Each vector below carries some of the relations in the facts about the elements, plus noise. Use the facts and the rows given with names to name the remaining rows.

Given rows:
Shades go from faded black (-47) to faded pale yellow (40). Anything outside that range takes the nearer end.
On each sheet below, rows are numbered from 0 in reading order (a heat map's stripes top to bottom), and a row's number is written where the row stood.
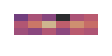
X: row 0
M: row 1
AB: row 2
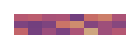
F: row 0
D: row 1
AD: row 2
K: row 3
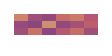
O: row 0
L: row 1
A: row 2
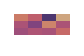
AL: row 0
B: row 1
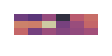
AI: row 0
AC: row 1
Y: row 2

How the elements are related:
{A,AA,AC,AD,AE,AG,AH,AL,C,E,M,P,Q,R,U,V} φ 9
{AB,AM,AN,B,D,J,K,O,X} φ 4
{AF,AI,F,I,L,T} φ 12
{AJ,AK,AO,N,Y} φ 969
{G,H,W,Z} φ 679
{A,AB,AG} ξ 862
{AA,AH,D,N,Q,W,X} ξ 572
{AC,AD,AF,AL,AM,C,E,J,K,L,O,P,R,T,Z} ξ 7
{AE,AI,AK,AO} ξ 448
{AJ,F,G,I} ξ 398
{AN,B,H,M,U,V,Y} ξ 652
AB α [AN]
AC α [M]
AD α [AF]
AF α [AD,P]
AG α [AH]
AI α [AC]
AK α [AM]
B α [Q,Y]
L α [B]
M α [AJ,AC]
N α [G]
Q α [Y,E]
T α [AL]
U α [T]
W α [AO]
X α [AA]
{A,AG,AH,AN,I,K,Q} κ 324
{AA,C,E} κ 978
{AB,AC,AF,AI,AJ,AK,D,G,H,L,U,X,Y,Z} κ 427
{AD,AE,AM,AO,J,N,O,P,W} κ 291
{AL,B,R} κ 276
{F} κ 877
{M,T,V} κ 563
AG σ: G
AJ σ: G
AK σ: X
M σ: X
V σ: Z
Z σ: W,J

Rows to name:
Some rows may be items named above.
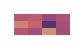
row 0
AB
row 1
AA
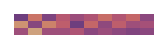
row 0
AD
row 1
U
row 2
AH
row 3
H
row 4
AJ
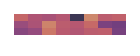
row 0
G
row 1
AG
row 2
Q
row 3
F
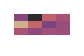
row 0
M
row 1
I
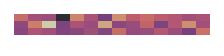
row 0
V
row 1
AC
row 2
Z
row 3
AF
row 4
Y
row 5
AN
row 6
T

